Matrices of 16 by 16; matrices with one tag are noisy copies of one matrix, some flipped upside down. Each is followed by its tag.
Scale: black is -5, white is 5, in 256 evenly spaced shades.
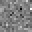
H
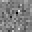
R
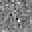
R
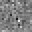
R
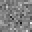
H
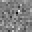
R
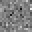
H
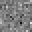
H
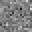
H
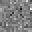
H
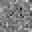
H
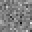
H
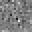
R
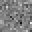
H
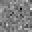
H
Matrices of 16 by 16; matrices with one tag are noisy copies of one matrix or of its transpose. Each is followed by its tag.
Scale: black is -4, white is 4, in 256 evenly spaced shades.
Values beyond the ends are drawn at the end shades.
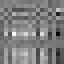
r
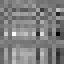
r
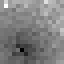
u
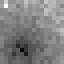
u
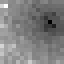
u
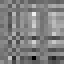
r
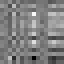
r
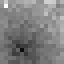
u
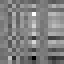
r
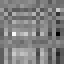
r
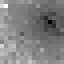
u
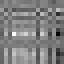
r
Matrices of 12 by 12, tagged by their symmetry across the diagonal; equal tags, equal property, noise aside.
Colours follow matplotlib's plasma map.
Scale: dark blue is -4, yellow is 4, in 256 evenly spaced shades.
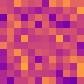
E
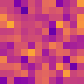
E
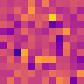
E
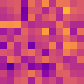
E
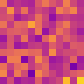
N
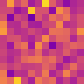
N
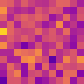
N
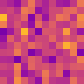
N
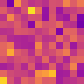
N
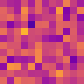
E
